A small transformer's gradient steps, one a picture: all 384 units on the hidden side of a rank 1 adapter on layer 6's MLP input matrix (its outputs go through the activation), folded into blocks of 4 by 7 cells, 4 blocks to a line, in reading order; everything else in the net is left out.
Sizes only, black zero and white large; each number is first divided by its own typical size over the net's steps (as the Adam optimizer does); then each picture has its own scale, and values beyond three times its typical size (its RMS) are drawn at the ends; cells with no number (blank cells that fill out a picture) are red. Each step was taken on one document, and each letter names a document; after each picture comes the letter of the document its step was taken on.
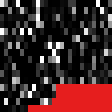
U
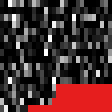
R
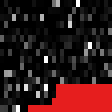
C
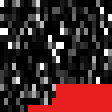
U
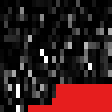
C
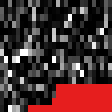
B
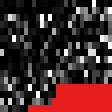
R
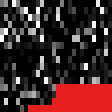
U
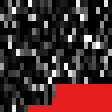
B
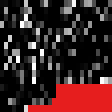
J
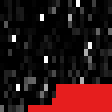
C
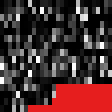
B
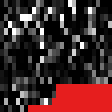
U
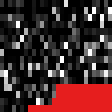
R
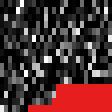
R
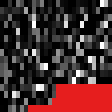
B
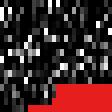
B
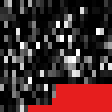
B
